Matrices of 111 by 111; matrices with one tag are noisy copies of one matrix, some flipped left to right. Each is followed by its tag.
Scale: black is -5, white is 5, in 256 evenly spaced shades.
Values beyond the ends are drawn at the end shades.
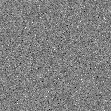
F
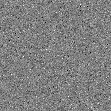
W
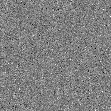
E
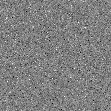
F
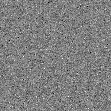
W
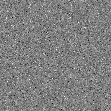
F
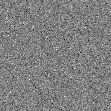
F
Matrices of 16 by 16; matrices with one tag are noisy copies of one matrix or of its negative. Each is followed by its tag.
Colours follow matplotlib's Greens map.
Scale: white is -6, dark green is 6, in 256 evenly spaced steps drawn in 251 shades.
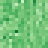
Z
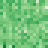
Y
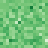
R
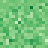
R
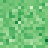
R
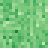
Z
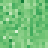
Z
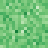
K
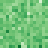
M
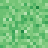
K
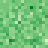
R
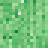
Z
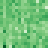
Y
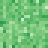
Y
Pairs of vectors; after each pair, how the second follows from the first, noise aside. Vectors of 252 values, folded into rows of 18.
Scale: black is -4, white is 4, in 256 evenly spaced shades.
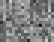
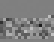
partly zeroed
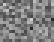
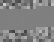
partly zeroed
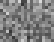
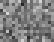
copied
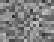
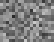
copied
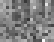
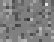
partly zeroed
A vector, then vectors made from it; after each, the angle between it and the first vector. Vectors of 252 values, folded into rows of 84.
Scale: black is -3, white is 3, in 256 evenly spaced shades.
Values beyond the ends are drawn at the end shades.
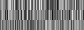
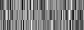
partly opposed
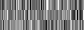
partly opposed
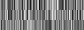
nearly opposite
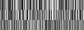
nearly opposite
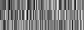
partly opposed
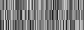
partly aligned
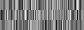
partly opposed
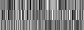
nearly opposite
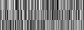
nearly parallel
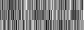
partly opposed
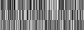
nearly opposite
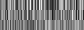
nearly parallel
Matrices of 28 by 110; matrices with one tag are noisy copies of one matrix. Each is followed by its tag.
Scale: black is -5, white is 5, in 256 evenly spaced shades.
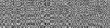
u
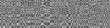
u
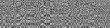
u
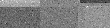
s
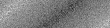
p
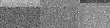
s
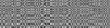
u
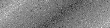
p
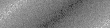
p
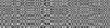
u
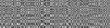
u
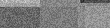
s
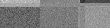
s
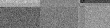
s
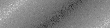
p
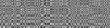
u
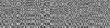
u
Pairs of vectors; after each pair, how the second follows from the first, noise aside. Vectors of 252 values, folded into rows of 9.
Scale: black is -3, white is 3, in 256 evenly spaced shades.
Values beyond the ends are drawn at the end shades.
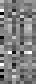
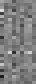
shrunk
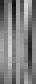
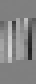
partly zeroed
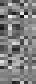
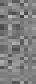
shrunk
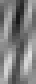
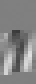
partly zeroed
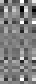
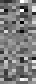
sign-scrambled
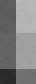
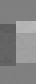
partly zeroed
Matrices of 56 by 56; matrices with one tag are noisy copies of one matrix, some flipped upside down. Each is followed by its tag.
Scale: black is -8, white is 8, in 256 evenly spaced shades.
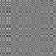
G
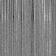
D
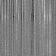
D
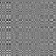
G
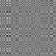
G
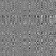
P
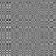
G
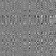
P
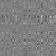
P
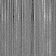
D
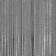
D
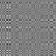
G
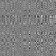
P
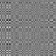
G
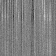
D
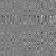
P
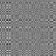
G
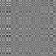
G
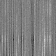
D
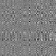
P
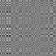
G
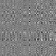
P
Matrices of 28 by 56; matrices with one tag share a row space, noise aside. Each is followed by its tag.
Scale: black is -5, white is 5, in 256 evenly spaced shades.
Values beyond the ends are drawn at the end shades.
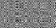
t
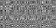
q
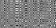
t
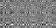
q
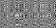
t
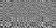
q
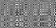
t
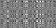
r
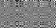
t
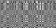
r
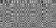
q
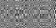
t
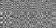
q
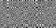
r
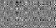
t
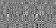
r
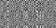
r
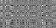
q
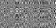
t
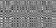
q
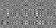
r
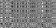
q
